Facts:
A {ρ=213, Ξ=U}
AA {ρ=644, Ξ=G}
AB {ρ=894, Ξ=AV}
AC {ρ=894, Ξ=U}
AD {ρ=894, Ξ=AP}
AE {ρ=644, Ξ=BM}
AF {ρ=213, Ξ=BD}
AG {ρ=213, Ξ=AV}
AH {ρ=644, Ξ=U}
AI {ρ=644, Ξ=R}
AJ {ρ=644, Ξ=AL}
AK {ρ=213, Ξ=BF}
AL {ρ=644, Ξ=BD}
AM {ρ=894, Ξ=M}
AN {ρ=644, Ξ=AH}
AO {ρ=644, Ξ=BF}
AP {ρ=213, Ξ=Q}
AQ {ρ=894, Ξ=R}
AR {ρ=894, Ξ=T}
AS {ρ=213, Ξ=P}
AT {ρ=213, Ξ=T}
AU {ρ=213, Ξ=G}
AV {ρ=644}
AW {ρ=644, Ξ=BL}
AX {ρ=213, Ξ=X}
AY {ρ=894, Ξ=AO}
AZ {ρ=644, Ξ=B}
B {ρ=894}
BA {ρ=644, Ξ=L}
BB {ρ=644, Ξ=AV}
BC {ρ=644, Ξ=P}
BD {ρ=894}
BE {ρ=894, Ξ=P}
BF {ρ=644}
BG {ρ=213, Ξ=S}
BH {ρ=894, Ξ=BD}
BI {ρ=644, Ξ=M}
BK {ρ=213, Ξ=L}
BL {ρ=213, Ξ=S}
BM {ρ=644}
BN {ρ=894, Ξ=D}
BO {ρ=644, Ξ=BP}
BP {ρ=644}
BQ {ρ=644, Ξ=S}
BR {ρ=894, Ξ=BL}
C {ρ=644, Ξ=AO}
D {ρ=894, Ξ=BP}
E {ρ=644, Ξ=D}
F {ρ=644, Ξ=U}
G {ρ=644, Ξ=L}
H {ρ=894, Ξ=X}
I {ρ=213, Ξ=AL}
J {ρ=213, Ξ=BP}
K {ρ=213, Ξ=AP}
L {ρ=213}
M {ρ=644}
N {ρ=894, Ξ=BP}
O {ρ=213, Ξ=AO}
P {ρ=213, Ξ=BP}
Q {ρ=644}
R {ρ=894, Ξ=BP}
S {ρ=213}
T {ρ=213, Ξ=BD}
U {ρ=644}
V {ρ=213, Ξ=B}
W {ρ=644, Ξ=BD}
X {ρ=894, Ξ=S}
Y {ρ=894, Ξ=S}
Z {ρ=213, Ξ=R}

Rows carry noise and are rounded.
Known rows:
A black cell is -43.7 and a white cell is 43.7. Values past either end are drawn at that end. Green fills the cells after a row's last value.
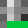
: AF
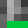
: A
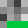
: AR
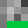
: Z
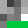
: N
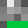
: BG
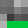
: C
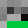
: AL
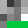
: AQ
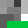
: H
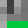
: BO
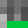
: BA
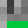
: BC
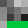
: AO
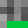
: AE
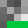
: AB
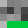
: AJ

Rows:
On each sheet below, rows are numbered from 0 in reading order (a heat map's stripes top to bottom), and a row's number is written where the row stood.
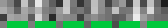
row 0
BD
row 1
T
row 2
L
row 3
V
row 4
X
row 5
AU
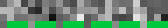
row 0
P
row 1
AN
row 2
AM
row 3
B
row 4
AY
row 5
G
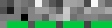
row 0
AH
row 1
AX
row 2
AP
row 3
BL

